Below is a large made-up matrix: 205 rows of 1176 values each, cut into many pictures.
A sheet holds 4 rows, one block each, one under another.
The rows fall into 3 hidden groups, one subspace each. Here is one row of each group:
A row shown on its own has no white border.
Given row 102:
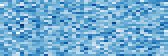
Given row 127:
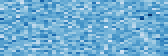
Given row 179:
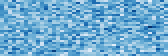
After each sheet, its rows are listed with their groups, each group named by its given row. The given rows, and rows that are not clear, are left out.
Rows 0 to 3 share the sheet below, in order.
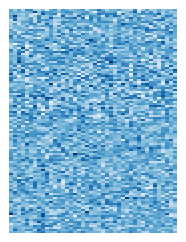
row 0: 127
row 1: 179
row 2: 179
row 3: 127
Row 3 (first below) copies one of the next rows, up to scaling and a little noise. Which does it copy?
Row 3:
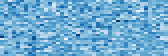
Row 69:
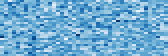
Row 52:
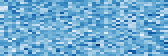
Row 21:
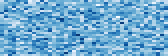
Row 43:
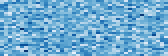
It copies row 69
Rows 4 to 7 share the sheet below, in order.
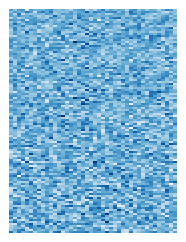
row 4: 179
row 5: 179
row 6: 127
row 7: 102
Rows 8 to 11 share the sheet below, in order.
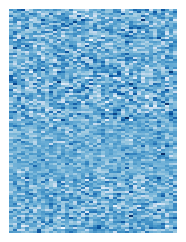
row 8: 127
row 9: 102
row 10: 127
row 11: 179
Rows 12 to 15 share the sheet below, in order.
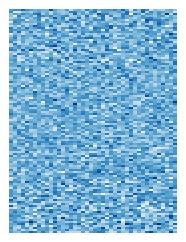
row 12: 127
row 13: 127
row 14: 179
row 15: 127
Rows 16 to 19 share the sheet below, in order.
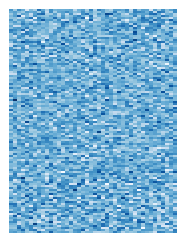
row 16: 127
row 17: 127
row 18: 179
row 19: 127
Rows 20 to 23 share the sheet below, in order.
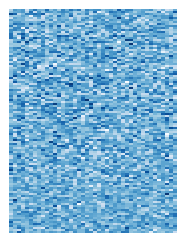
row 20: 102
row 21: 127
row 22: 102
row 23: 127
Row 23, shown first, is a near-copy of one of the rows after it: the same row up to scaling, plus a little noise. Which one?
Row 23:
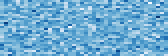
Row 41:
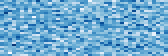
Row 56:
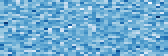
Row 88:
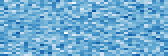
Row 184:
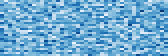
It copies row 56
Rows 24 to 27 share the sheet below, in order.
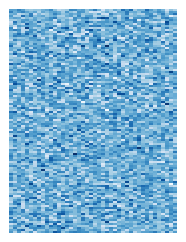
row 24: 102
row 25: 102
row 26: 179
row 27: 102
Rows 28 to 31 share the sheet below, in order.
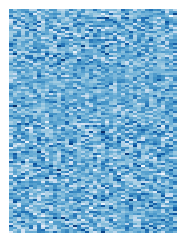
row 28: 102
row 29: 127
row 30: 127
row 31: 127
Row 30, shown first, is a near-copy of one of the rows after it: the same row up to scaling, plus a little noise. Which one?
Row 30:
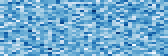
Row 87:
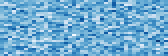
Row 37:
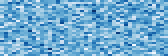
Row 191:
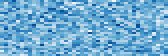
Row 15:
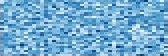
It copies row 37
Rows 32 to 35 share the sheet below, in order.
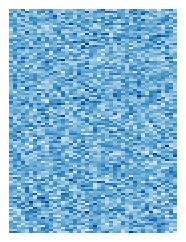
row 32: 179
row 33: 179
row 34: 102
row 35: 102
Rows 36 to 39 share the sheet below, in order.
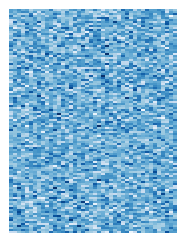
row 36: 102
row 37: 127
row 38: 127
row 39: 102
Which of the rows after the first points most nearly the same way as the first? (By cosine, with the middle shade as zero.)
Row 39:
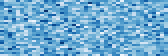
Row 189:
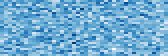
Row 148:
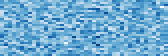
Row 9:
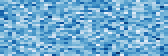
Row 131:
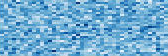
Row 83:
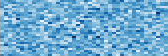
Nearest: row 9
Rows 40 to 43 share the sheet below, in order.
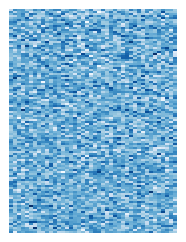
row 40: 127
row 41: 127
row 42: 179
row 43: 127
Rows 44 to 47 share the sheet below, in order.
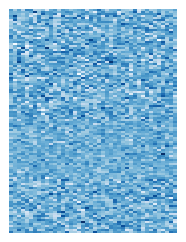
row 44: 127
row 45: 179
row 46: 127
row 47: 127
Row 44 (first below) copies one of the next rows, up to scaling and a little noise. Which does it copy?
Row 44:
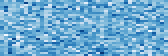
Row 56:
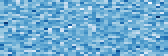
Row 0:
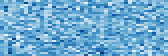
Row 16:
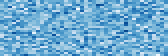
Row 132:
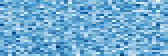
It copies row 0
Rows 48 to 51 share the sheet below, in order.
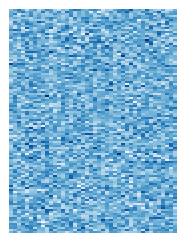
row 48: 102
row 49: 127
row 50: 102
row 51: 179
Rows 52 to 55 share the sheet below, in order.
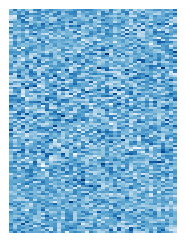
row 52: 127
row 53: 102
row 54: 179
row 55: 127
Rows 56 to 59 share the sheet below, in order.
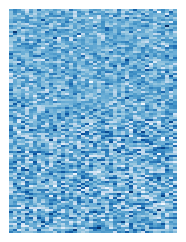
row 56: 127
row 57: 127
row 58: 179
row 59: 179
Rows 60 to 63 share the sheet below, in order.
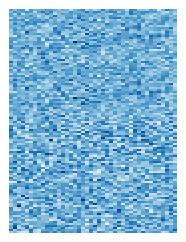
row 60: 179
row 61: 179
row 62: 179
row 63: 102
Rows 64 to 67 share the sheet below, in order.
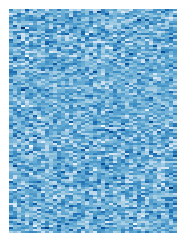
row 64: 102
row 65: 127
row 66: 102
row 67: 127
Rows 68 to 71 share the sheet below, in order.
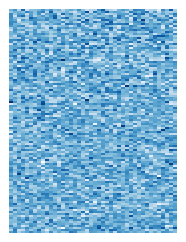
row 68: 179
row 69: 127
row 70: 127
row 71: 179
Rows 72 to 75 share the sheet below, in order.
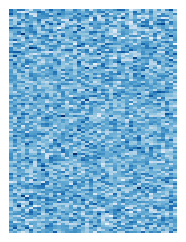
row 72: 127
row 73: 179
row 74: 179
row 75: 102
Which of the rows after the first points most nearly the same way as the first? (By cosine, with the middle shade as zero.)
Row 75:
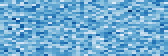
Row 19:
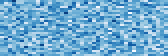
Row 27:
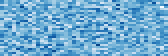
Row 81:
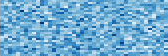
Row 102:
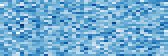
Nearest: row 102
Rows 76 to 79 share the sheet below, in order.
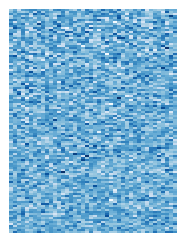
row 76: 102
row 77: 102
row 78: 179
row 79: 127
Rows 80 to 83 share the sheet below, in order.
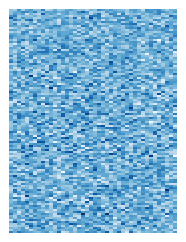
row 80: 127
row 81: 127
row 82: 102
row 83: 102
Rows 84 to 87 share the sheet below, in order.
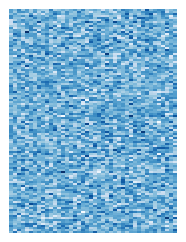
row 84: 102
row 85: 179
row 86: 179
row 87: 127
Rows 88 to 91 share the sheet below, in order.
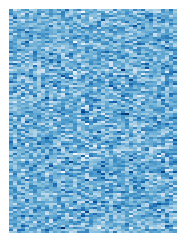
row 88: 127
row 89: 127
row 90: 179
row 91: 179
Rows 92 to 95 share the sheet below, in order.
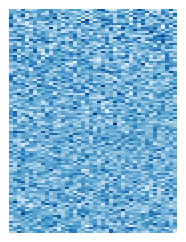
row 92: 179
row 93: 102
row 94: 127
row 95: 127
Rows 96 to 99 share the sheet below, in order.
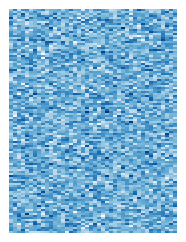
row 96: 179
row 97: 102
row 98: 102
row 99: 127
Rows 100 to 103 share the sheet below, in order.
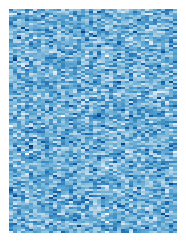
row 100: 102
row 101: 179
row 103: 102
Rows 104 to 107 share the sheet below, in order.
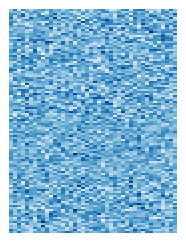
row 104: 179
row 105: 102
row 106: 179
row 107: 179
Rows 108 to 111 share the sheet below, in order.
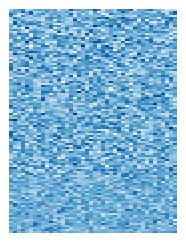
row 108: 102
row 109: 127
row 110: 102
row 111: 127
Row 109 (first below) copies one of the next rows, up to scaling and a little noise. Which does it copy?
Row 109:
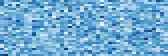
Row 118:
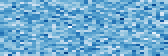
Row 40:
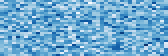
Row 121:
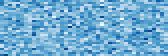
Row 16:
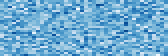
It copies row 121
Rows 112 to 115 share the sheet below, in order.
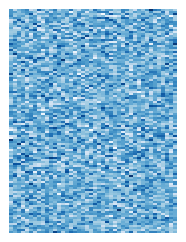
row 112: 102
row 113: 179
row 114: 127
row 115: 102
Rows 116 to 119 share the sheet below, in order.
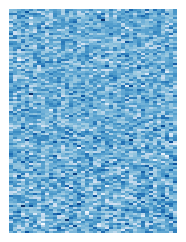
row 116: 127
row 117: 127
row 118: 127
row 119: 127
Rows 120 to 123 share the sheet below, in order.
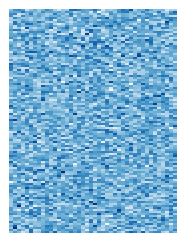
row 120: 102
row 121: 127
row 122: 102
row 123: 102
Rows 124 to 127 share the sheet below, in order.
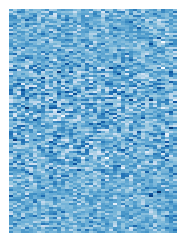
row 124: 127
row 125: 102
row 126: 102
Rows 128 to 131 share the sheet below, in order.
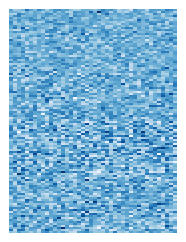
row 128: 102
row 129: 179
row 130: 179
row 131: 179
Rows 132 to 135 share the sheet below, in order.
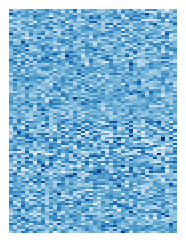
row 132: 127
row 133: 179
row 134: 179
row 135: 102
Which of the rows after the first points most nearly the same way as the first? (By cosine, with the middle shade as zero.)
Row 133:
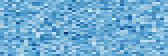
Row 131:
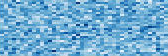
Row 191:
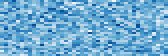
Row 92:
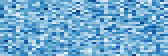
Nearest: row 131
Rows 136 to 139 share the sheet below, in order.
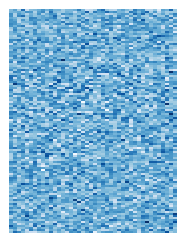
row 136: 179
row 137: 102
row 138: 179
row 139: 127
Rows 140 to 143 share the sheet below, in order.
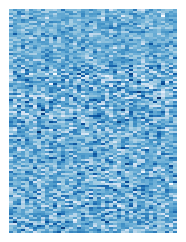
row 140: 127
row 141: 179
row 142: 127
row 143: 102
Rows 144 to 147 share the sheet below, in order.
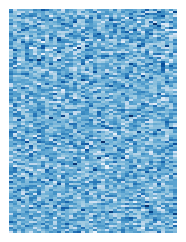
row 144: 127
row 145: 127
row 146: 102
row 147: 127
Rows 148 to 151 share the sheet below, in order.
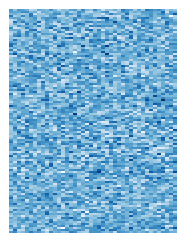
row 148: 102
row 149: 127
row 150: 179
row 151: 179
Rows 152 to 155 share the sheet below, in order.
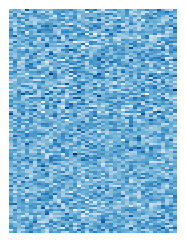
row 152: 179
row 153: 127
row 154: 179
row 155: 179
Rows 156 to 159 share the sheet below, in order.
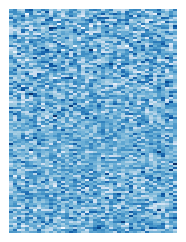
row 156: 127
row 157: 127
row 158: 127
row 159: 179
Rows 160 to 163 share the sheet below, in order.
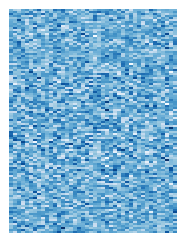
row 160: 102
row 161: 102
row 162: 102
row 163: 102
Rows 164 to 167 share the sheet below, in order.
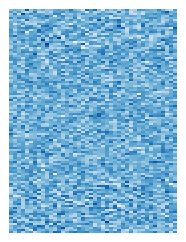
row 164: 179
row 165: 179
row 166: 179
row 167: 102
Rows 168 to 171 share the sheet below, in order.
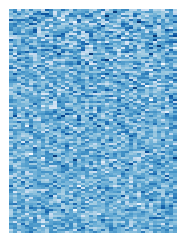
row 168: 127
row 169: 102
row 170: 127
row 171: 179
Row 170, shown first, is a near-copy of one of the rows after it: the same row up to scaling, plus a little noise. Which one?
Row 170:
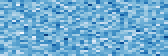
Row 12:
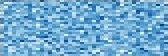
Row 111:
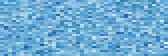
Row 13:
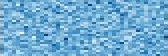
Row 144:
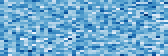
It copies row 13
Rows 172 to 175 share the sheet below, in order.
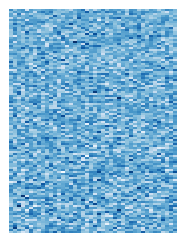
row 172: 179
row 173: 102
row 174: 179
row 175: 102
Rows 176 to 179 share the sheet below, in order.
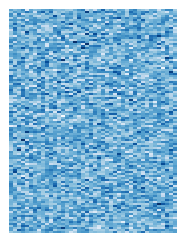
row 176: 179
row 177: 102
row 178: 102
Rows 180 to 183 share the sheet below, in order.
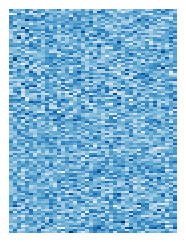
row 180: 102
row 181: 102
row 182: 179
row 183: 179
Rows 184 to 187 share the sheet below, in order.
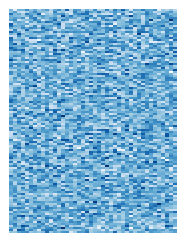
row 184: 127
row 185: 102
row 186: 102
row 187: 179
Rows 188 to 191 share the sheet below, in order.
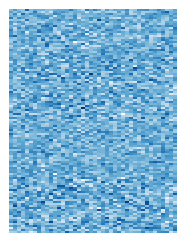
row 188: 179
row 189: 127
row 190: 179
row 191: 127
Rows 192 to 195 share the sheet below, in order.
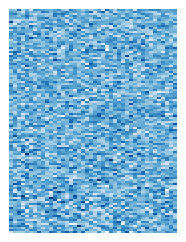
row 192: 127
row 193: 179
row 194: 102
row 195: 102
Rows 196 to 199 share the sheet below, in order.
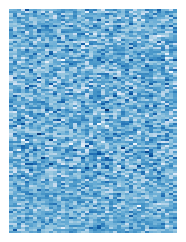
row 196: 179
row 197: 102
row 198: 102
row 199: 179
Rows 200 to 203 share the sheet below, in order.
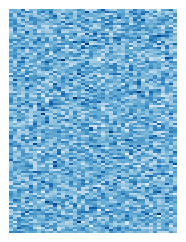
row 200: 179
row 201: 179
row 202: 127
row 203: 127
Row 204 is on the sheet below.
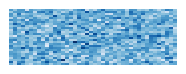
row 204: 179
